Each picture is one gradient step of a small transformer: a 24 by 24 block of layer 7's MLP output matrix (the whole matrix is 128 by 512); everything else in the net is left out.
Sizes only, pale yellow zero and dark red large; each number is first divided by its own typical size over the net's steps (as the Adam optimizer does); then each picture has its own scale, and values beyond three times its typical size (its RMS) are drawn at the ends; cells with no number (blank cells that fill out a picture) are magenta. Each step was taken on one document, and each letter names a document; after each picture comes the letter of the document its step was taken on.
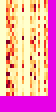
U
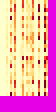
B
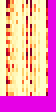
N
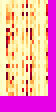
N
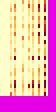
B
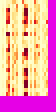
U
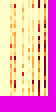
B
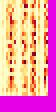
U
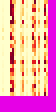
U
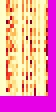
N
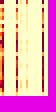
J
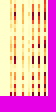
B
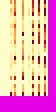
B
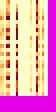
J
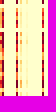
J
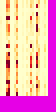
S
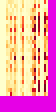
U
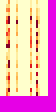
S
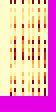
B
